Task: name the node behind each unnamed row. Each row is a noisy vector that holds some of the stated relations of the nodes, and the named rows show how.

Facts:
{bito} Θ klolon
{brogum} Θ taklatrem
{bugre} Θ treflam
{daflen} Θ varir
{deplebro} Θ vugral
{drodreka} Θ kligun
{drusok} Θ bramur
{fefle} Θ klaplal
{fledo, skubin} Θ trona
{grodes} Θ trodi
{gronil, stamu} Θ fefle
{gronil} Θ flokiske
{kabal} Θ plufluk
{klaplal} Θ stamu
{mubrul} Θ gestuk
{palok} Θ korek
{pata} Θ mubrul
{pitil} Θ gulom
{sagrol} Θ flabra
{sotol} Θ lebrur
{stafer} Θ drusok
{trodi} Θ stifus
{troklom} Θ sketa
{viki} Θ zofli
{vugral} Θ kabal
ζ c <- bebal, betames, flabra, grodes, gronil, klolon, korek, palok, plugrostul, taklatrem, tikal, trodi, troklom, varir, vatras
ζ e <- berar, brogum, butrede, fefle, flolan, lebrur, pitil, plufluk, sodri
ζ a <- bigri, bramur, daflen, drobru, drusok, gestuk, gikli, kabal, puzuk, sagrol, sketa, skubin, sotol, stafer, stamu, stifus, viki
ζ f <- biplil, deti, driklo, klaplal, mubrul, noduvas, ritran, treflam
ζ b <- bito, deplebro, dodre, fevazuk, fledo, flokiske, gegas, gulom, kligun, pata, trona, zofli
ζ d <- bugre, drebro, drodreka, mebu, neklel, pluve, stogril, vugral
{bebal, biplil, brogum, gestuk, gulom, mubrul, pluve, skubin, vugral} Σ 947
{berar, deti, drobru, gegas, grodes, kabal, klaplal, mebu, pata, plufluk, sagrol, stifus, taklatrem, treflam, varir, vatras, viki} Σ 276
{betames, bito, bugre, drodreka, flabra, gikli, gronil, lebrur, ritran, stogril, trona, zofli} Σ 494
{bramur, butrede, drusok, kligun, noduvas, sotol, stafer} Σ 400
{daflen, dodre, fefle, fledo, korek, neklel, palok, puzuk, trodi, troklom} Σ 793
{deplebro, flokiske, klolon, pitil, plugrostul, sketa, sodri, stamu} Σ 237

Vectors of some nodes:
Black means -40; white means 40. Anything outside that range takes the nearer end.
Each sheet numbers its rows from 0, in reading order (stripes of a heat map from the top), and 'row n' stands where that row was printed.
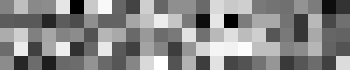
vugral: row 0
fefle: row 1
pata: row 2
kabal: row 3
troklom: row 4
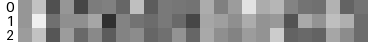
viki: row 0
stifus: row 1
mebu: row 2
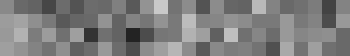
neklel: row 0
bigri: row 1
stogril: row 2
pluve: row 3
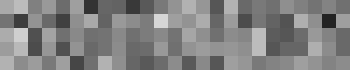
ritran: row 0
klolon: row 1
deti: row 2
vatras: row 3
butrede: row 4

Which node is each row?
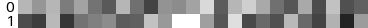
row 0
gestuk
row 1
stamu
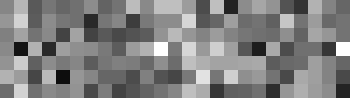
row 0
klaplal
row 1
bugre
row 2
gronil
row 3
sketa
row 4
drobru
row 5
taklatrem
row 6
lebrur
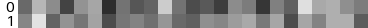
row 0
trodi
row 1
grodes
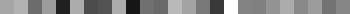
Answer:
zofli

